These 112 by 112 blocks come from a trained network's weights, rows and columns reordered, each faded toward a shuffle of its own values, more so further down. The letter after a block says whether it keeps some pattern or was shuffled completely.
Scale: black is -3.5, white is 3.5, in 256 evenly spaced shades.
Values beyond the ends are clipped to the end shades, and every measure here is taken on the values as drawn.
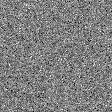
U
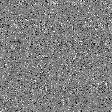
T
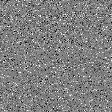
T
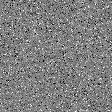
U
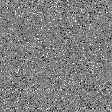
T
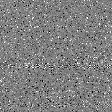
T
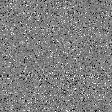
T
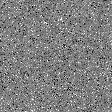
U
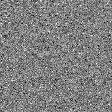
T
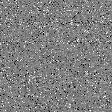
T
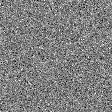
U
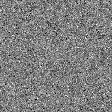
T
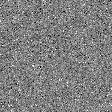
T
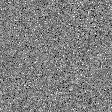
U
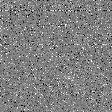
T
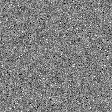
T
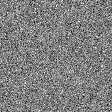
U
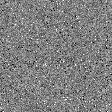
T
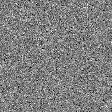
T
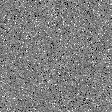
U
